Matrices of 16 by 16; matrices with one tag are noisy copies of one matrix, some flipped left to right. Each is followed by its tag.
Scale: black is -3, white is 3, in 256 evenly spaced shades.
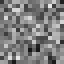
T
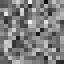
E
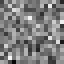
T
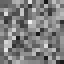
E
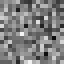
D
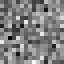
D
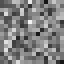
E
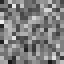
T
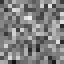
T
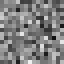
D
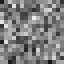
T
